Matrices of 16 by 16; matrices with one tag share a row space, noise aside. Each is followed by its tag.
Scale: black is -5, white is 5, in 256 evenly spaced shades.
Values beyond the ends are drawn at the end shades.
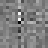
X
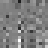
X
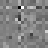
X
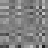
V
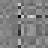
X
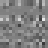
V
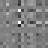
X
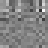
V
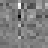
X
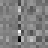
X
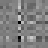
X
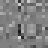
X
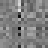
X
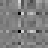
X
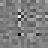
X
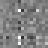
X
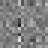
X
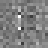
X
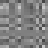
V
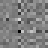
X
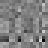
V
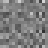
V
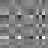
V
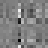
X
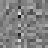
X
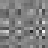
V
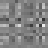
V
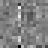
X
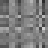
V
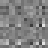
V
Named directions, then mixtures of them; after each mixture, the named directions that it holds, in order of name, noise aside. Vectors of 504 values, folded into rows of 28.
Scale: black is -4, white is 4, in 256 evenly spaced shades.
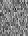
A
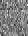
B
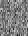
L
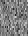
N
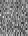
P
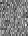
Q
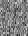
L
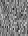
N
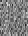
B, Q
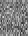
P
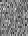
Q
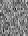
A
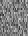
A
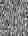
A, Q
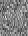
B, P, Q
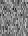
A, N, Q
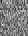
A, B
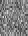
B, P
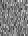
B, L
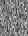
N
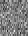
N, P, Q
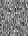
A, L, P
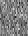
N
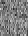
L, N, Q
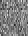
B
